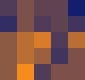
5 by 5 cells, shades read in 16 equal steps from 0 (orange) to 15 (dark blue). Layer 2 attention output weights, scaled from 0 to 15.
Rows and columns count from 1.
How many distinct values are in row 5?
4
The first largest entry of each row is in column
5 1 4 4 3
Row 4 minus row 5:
0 4 -5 4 0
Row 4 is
7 4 6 12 8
